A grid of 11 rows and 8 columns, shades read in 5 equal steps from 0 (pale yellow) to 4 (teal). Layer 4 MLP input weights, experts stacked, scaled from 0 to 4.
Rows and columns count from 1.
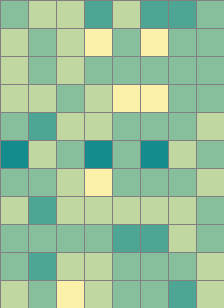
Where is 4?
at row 6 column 1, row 6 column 4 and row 6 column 6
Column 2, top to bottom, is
1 2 2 1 3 1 2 3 2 3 2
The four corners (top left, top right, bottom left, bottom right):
2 2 1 1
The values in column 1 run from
1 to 4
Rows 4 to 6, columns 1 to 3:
1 1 2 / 2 3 1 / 4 1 2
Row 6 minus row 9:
2 -1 0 2 -1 1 0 0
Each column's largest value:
4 3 2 4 3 4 3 2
